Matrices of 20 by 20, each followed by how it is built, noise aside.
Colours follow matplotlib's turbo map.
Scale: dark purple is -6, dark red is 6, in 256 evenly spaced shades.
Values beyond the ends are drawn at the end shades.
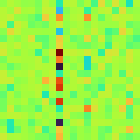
uneven columns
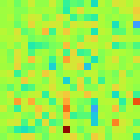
uneven columns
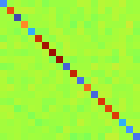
diagonal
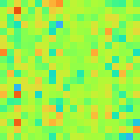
uneven columns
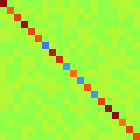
diagonal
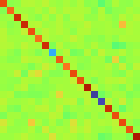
diagonal
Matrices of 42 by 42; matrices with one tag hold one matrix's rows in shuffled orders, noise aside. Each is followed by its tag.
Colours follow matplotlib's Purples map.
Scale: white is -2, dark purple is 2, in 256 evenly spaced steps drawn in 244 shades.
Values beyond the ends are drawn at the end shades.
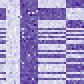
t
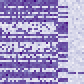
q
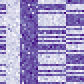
t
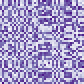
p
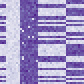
t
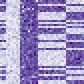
t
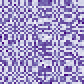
p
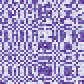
p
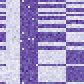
t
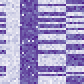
t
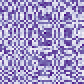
p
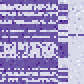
q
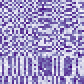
p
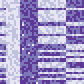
t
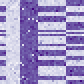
t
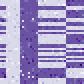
t
